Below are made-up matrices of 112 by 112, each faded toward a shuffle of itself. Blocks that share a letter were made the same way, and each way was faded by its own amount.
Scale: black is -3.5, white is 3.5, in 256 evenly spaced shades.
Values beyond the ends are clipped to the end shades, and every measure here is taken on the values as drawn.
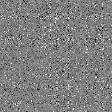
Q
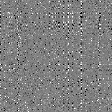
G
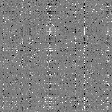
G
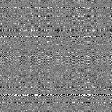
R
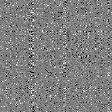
G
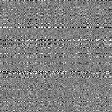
R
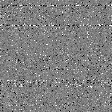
Q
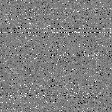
Q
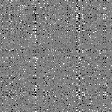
G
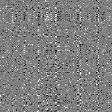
G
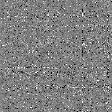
Q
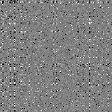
G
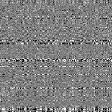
R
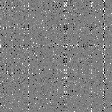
G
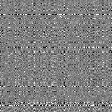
R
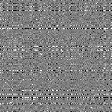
R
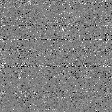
Q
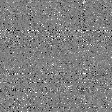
Q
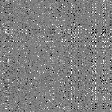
G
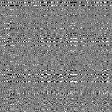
R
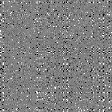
G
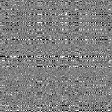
R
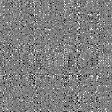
G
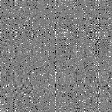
G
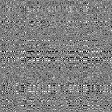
R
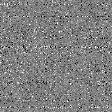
Q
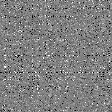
Q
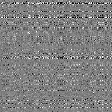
R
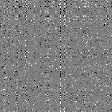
G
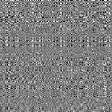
R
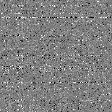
Q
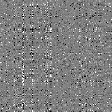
G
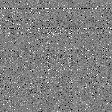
Q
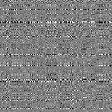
R
